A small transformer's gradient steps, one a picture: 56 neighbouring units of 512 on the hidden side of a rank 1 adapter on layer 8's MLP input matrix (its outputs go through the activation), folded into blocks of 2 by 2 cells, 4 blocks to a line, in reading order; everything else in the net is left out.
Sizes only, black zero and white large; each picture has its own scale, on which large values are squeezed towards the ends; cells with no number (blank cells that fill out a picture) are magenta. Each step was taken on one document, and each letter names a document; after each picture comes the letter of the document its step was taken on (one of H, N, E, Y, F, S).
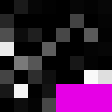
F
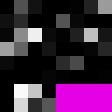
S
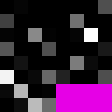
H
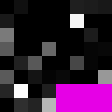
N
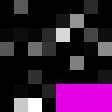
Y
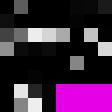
S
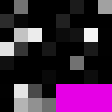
S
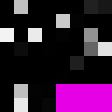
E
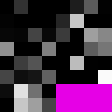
N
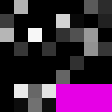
E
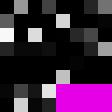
E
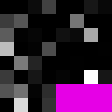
F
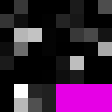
S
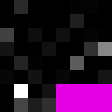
N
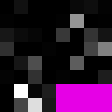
N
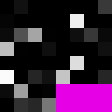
H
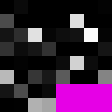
H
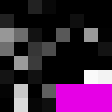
F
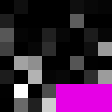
N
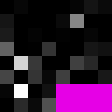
N
